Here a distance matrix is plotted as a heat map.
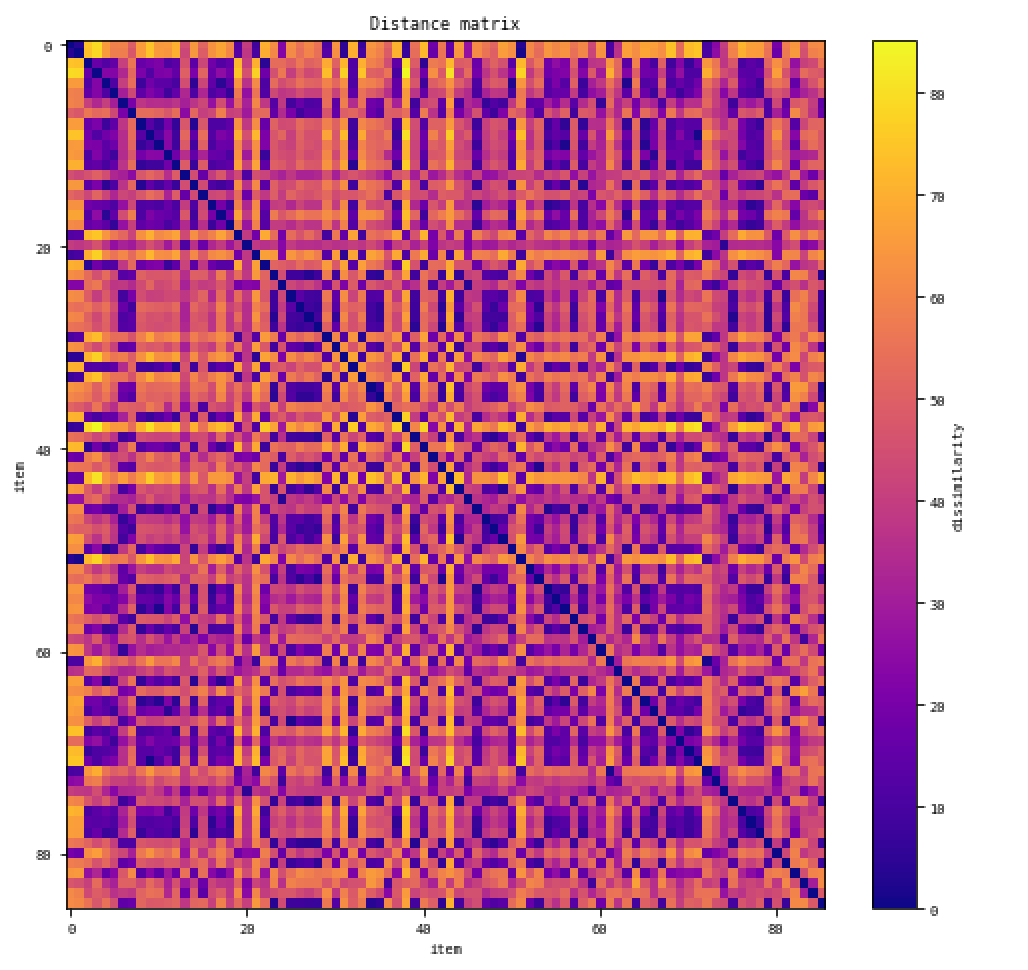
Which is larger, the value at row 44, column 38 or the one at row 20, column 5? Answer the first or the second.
the first
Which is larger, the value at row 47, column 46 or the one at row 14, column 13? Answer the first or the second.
the second
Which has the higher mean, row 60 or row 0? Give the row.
0
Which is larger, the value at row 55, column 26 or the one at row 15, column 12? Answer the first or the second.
the second
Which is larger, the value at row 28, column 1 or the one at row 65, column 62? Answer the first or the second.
the first
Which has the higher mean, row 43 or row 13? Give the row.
43
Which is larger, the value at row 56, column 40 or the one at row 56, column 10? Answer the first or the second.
the first
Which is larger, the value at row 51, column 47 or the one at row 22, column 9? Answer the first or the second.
the first
